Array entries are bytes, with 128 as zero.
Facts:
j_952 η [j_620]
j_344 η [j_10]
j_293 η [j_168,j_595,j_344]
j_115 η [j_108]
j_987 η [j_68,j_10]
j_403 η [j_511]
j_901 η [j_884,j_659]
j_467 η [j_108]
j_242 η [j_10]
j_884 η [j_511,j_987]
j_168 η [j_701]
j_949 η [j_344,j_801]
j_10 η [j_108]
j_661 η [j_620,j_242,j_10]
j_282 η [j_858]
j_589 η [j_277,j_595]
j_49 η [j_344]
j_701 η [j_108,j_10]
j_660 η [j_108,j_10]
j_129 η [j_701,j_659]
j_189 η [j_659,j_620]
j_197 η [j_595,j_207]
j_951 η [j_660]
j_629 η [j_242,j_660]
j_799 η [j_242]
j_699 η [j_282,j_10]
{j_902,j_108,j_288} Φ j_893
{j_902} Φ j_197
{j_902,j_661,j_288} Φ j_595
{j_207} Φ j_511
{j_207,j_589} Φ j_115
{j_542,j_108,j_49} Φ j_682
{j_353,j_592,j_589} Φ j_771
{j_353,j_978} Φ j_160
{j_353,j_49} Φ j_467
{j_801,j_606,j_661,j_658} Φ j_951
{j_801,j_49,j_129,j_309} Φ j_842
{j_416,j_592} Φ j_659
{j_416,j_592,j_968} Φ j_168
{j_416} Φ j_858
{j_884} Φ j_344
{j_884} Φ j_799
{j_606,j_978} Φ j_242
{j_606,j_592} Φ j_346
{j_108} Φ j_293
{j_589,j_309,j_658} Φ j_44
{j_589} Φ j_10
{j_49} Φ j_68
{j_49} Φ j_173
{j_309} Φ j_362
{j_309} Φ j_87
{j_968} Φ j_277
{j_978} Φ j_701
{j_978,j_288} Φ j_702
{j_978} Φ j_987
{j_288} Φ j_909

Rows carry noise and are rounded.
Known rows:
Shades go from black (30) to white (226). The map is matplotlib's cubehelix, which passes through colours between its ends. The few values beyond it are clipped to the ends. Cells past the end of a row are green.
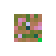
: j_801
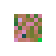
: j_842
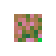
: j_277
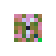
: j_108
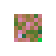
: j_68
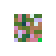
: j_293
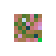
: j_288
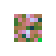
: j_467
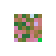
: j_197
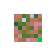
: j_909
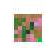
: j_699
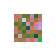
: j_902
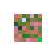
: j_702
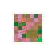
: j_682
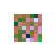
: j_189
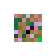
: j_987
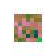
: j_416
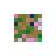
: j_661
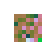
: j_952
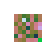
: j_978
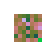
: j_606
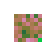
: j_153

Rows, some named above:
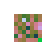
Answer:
j_978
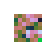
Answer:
j_115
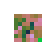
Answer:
j_699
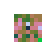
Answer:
j_589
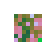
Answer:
j_949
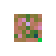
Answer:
j_353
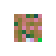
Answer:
j_620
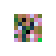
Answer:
j_344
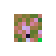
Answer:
j_659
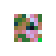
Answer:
j_701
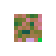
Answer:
j_629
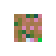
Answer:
j_620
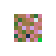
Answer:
j_901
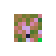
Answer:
j_659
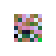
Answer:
j_884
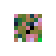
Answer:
j_242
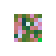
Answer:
j_49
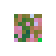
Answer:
j_949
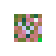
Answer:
j_129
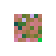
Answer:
j_893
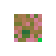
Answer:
j_282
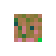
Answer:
j_951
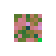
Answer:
j_207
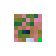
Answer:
j_799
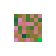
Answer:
j_44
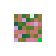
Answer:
j_595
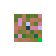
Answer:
j_309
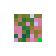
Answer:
j_949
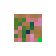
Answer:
j_699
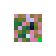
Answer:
j_660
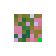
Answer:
j_949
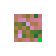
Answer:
j_542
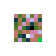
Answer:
j_10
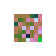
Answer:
j_189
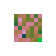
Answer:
j_842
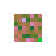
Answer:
j_160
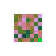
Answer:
j_511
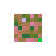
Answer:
j_160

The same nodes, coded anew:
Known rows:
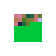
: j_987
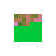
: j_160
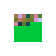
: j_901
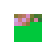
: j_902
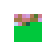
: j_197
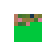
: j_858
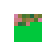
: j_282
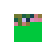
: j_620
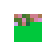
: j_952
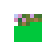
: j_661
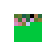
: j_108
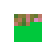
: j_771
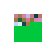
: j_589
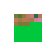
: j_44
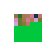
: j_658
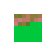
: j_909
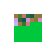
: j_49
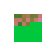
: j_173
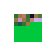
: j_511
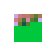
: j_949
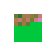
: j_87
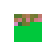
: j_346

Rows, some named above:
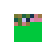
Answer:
j_620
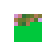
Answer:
j_467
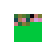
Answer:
j_659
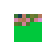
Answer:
j_842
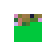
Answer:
j_168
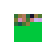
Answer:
j_511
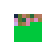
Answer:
j_542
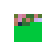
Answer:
j_403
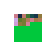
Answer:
j_801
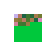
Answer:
j_660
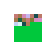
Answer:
j_589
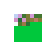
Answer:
j_661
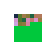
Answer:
j_542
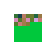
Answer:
j_309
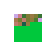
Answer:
j_115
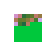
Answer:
j_467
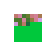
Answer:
j_952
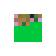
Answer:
j_344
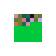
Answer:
j_10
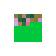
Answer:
j_49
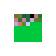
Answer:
j_108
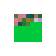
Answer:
j_884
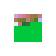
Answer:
j_293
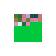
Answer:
j_207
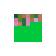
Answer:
j_353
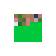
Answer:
j_606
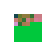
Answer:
j_682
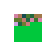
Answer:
j_242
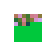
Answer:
j_189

